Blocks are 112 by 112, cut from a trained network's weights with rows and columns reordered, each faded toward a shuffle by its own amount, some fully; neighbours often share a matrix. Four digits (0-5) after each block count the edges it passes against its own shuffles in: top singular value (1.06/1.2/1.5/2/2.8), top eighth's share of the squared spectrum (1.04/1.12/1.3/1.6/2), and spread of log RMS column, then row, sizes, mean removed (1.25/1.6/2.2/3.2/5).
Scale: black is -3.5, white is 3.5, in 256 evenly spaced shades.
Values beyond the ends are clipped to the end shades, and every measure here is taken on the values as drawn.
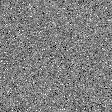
0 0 0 0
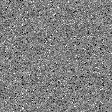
2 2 1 0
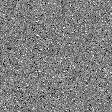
0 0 0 0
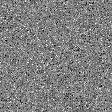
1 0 0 0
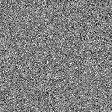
2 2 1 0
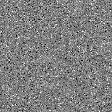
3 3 1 1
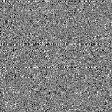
4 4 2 3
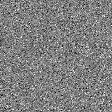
3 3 1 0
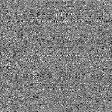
4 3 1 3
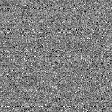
4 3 1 2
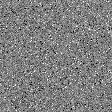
0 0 0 0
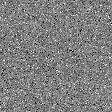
1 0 0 0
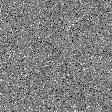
0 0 0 0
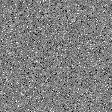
2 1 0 0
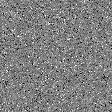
1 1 0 0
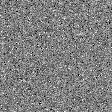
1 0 0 0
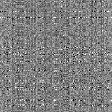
4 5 2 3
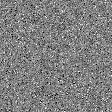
1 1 0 0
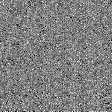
3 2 0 2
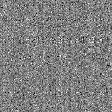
3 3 0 2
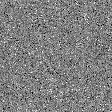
1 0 0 0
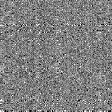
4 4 1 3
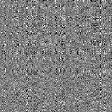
4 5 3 3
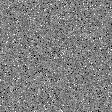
0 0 0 0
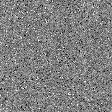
1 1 0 0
